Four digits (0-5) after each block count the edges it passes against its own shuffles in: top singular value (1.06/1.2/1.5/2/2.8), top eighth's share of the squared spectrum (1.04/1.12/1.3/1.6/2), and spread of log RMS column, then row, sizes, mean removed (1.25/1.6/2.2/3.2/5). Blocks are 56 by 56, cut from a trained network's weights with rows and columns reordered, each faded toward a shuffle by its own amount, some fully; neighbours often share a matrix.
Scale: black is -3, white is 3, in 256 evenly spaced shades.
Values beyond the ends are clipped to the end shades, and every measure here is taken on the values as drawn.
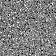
0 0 0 0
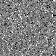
2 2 0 0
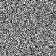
3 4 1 2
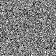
0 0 0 0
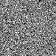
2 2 0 0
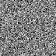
3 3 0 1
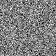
0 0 0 0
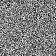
0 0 0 0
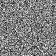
1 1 0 0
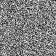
0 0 0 0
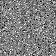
0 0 0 0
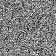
2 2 0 0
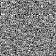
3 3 1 1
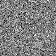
1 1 0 0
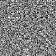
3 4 1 2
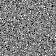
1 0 0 0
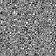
3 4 2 2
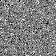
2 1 0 0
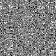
3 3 1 1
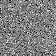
1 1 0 0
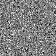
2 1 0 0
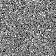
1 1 0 0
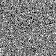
2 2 0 0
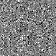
3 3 2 1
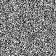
0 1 0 0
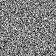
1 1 0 0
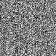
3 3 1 1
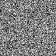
1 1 0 0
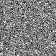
1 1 0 0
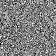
1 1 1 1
